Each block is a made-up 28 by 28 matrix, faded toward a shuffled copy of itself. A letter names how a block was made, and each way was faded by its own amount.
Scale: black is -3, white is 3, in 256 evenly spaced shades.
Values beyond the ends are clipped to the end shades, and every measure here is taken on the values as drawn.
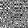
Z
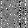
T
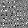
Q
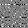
Q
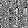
Z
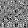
Z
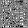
Z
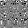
Q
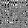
Q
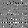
Q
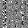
T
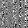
T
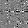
Q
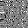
Z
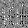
Z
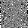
T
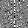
T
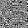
Z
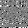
Q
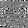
Q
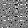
Q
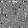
Q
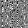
T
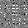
Q
